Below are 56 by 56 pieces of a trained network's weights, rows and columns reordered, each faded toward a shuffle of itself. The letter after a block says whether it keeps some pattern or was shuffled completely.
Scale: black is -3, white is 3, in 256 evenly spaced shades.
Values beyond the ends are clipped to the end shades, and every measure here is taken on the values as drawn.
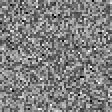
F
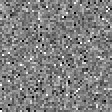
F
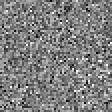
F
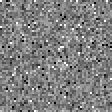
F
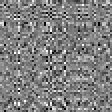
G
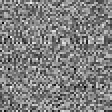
G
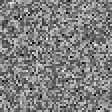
F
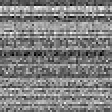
G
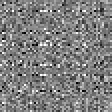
G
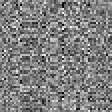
G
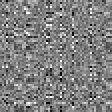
G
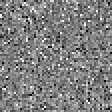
F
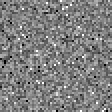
F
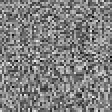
G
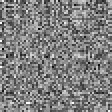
G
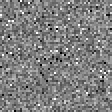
F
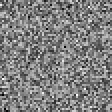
F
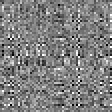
G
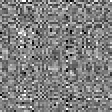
G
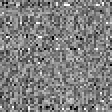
G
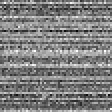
G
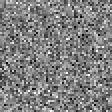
F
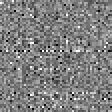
G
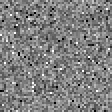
F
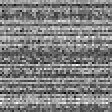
G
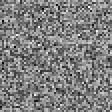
F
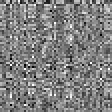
G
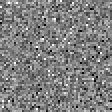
F
